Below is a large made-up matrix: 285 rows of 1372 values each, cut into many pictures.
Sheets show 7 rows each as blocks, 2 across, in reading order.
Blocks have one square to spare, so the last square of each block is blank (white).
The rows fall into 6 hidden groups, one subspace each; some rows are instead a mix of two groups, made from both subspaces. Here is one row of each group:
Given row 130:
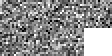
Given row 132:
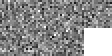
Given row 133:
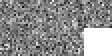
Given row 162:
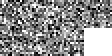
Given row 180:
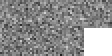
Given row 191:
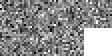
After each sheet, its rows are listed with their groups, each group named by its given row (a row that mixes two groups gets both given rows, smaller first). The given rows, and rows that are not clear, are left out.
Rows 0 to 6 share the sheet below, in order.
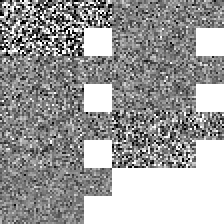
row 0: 133
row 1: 130
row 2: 133
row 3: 162
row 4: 191
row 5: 191
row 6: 130
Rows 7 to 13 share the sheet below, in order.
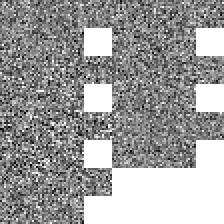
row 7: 133
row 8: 132
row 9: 162
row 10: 180
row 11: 132
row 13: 162
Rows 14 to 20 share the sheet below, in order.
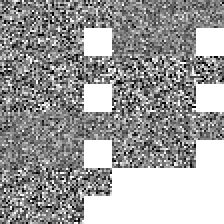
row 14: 162
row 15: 191
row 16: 132
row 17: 180
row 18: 132
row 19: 133
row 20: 133 and 162
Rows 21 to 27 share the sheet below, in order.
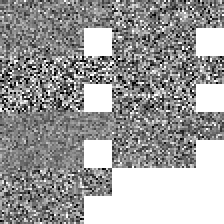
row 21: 132
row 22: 191
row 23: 130
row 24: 191
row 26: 180
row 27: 180
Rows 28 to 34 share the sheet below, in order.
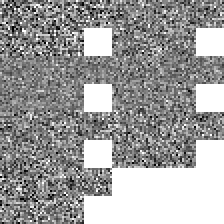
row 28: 133 and 162
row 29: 132
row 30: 162
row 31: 191
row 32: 132
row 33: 191
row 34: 191
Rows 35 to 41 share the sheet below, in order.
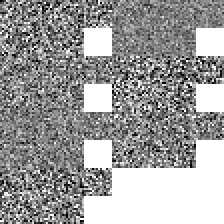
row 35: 130
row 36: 162
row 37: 162
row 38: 180
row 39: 191
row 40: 133
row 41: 180
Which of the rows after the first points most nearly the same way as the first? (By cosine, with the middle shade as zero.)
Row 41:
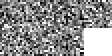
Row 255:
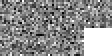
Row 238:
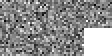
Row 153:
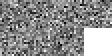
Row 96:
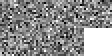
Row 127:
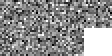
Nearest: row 238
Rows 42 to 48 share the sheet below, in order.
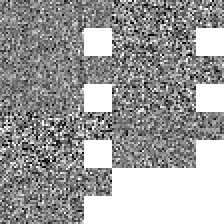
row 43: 162
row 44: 133
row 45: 191
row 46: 132
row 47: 180
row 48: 162
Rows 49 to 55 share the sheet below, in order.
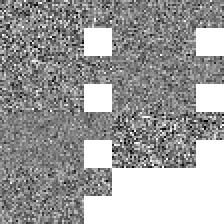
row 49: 132 and 162
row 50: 133 and 162
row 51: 162
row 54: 132 and 162
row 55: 191
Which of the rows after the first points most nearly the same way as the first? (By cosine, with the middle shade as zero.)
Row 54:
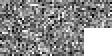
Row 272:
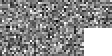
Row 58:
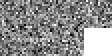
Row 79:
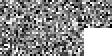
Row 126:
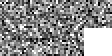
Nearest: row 272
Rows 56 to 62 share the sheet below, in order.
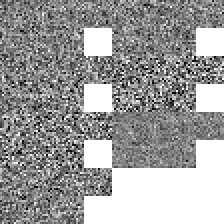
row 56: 191
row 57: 162
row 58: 191
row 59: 130
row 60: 133
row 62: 130
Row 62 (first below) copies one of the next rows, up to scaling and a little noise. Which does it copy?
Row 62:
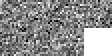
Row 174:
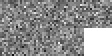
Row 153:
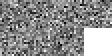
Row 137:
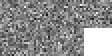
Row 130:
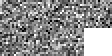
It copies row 130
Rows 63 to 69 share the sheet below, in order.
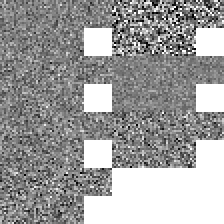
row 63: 191
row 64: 180
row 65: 132
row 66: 162
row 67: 180
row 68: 133 and 191
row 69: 130
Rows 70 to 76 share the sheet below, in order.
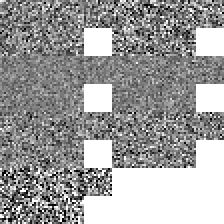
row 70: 130
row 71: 162
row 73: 130
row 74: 132
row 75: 133 and 162
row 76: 133
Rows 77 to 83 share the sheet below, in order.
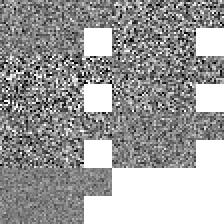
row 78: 133
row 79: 133
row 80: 180
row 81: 180
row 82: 132
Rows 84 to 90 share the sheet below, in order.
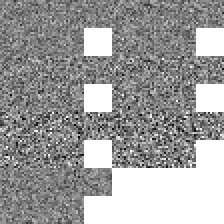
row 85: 162
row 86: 162
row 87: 162
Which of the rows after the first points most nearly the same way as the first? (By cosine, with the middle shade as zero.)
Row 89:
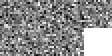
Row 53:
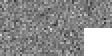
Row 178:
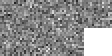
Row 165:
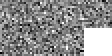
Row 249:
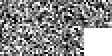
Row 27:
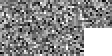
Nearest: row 249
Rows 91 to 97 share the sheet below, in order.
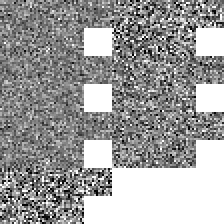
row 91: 132
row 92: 180
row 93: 180
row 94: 162
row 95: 132
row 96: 130
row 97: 132
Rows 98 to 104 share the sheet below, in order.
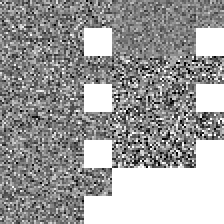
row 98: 191
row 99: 130
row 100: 162
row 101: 130
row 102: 162
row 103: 191
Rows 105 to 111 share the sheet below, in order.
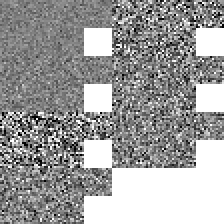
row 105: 130
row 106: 133
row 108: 133 and 162
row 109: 162
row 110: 132
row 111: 180
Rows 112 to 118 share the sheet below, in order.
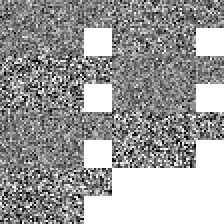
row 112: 132
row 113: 180
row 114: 162
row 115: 130
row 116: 132
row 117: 133
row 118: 180
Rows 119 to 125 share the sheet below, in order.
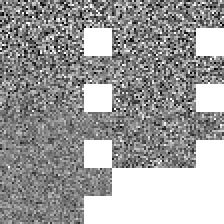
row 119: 180
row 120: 133
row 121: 180
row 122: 130
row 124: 132
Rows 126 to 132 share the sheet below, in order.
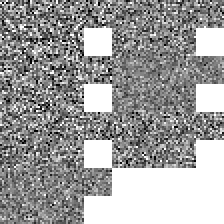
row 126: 191
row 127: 162
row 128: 132
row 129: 191
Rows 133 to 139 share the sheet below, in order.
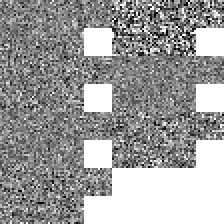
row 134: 191
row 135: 132
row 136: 130
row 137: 130
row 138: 132
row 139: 162
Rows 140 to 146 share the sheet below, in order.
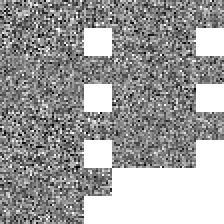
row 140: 132 and 162
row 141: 162
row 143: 133
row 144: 162
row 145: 162 and 180
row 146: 132
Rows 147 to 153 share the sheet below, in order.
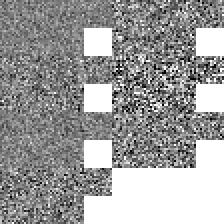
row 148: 191
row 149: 133
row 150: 132
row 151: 180
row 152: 133
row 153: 130
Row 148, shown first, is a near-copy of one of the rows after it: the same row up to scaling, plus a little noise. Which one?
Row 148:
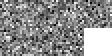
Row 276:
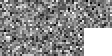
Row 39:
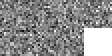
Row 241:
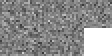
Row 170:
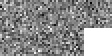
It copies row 276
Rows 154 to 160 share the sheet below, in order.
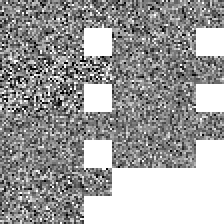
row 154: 180
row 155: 191
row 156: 130
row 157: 180
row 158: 162
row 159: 191
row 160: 180
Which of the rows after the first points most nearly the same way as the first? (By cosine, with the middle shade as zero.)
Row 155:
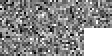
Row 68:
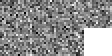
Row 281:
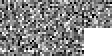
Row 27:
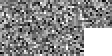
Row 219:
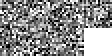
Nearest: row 68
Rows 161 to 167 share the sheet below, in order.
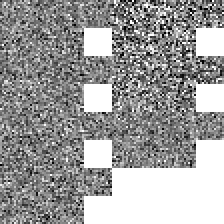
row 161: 133
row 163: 180
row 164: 180
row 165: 180
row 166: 133
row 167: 132
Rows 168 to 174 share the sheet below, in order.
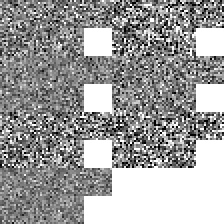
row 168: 130
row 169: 133 and 162
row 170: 191
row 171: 130
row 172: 130
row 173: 132
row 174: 130
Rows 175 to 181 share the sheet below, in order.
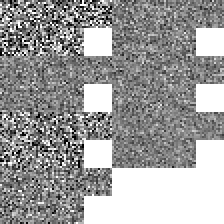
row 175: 130
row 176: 162
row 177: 191
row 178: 132
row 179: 133
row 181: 162
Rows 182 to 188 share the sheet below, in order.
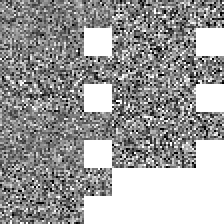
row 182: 133 and 162
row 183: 132
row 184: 191
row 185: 133
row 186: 130
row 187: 162 and 191
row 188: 162
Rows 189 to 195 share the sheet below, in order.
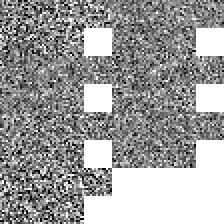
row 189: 180
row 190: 180
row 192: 191
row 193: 133
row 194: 133
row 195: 180
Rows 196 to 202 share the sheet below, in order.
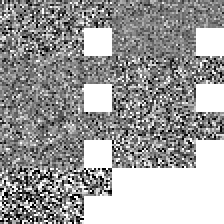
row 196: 132
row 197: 162
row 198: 133
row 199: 191
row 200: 191
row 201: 180
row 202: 180
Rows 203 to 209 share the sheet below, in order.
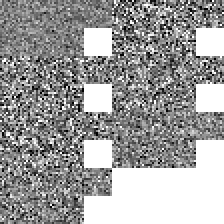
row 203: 180
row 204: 162
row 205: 133
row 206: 191
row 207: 191
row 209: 132 and 162
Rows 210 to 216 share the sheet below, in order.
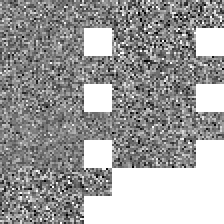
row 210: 130
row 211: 191
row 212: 132
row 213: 162
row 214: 191
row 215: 180
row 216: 180
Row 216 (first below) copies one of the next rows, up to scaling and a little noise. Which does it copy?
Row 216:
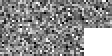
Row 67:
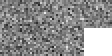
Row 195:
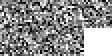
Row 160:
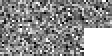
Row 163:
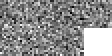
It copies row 160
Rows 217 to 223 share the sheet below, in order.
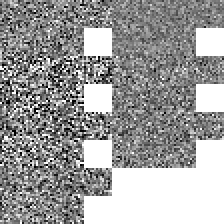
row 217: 130
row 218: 191
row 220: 191
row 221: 180
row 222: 133
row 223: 180
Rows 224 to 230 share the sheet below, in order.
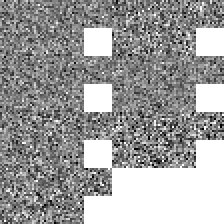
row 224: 191
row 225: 191
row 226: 191
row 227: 132
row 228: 130 and 162
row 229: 132
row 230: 191
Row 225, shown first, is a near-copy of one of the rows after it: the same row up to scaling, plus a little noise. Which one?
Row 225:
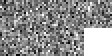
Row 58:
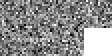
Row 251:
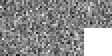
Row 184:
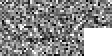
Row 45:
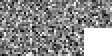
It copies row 251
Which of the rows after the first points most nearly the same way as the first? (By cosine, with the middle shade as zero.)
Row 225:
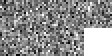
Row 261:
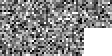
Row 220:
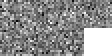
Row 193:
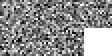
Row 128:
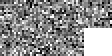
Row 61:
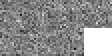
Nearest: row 61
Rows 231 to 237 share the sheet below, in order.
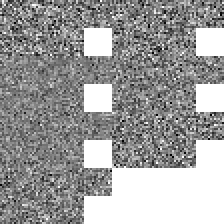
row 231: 162
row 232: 132
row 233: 191
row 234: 180
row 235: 132
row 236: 130
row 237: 132
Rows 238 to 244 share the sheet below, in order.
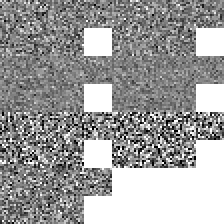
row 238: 180 and 191
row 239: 180
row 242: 132
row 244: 130
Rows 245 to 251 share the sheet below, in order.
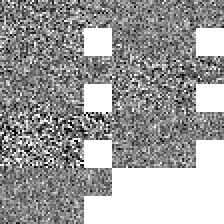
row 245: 180
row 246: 133
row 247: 132
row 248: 180
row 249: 180
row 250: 191
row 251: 191
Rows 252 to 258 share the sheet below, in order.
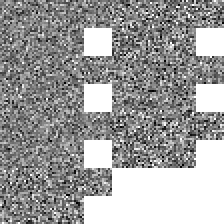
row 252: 162
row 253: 130
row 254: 133
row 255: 162
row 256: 162 and 191
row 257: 132
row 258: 191
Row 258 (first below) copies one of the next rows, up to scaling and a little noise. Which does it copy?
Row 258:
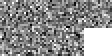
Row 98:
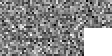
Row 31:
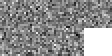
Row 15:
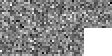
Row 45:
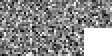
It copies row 31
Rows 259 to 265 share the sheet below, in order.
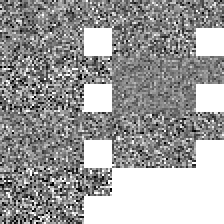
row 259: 191
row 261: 132 and 191
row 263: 180
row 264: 180
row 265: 132
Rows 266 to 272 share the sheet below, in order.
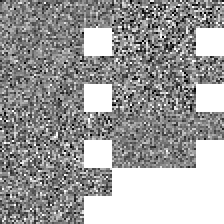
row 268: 130
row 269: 133
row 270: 191
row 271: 162
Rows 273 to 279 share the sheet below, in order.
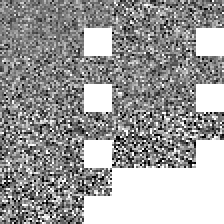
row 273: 133
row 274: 162
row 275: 133
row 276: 191
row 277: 180
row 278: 180
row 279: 132
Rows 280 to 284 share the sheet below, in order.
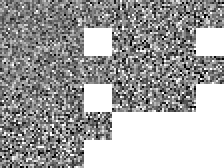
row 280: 133 and 191
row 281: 132
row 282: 133
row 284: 162
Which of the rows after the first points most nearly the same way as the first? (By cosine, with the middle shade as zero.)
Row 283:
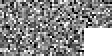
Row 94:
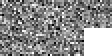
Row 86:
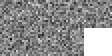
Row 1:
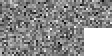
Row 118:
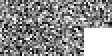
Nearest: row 118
